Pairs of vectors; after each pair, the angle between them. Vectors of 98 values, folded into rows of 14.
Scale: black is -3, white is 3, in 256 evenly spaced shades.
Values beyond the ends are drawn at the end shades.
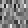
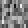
partly aligned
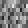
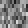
nearly opposite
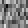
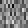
orthogonal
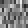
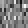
nearly opposite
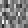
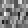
partly opposed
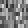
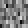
partly aligned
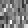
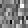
partly opposed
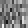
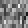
orthogonal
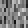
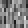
nearly parallel
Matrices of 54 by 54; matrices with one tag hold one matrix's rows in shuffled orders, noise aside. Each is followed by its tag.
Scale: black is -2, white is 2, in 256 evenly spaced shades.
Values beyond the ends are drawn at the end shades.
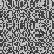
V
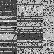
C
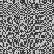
V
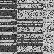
C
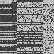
C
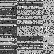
C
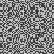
V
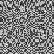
V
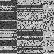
C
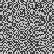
V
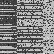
C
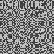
V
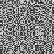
V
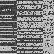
C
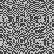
V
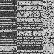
C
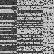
C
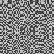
V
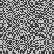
V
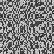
V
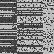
C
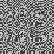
V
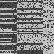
C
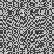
V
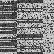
C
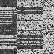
C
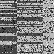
C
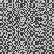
V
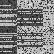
C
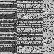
C
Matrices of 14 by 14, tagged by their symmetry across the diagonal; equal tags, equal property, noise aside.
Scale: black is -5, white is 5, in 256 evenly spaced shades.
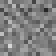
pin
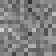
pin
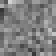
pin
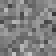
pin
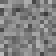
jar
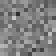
pin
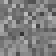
jar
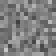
jar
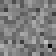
jar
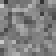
pin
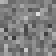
jar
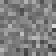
jar
